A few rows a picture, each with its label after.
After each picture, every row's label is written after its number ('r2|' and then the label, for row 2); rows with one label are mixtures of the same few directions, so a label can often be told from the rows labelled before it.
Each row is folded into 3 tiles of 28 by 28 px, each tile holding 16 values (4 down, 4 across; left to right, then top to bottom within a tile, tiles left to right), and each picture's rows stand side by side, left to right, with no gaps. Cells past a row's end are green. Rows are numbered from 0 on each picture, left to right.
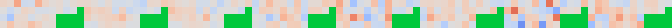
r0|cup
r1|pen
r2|pen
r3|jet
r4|jet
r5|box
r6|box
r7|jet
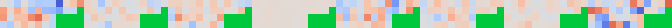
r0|pen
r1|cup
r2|box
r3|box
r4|pen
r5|jet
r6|cup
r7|box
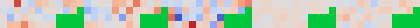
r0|cup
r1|pen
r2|box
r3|jet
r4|cup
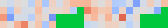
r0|box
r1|pen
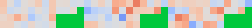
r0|jet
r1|pen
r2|box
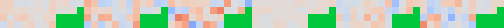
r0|jet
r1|jet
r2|box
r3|box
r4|pen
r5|jet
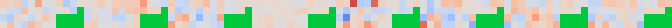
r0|cup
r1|pen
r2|jet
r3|box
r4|cup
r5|jet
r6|jet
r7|jet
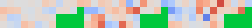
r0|box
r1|box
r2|pen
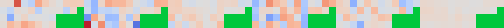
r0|cup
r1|jet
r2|jet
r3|jet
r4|cup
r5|pen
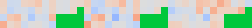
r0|jet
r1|jet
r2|pen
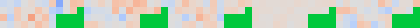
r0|pen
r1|pen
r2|jet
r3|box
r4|box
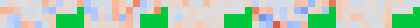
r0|box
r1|pen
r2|cup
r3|box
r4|jet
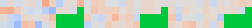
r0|box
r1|jet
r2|box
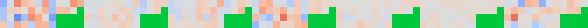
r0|jet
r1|pen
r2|pen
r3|jet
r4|box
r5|jet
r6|cup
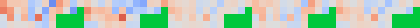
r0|pen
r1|pen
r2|pen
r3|pen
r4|pen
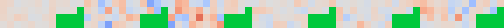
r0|jet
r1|cup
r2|jet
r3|box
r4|box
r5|pen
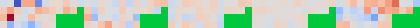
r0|cup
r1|box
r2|jet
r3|box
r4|pen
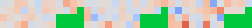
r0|cup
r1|box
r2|box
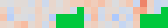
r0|box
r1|pen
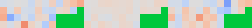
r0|box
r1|jet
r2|pen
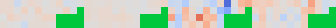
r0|cup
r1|pen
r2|pen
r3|pen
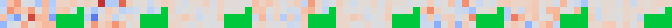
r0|jet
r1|cup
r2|jet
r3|pen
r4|jet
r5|box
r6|box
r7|box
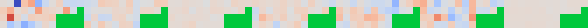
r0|cup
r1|jet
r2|cup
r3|box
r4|pen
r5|jet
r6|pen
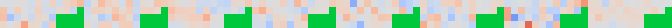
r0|box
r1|jet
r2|pen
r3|box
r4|cup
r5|jet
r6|box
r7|cup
